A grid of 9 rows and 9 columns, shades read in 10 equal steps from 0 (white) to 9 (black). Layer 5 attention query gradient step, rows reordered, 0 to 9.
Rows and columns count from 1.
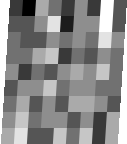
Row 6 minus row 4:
1 -1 1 0 -2 -1 -2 1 0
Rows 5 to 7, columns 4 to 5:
6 4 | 2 5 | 4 6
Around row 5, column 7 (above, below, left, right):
6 4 3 2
